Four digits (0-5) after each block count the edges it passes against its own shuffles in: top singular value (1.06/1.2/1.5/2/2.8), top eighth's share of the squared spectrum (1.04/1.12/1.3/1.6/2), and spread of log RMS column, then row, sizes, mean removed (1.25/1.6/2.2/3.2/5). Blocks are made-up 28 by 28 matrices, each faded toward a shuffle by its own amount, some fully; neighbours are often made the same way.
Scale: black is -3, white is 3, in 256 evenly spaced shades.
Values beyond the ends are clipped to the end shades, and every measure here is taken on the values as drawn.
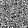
2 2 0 0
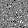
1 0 0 0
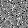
0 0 0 0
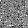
1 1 1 0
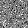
0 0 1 0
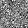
0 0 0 0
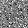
0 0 0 0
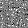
0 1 0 0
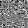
3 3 0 2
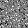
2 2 0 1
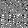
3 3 0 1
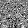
2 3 0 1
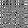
4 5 2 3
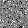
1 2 0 0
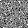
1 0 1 0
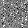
1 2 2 0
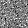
0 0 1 0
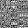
3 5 2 2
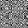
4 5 2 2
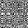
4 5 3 2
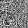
2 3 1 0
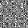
3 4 2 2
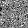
1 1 0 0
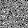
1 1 0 0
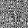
3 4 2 2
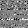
2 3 0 3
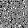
2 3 2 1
